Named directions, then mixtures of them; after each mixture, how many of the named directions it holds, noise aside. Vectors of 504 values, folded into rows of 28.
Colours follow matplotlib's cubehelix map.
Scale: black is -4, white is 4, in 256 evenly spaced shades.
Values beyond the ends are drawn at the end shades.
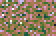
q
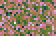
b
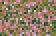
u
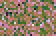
two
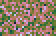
two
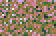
two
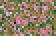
one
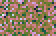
three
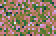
one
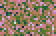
one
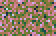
three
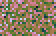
three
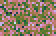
one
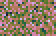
three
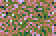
two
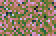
three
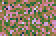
one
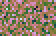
two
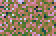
three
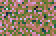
three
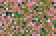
three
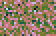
two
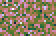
two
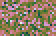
two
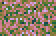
one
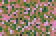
two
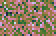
two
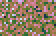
two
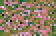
three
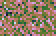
two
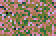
two
